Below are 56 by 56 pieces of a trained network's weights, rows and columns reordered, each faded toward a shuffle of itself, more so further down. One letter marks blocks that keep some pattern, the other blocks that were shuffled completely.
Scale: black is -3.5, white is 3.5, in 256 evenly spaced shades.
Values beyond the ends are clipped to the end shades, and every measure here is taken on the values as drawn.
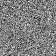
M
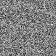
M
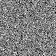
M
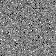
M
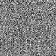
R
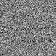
R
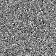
M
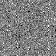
R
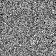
R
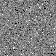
M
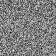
M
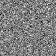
R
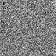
R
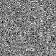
R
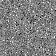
M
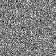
R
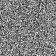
M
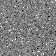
M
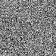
R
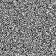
R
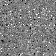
R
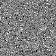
R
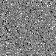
R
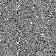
R
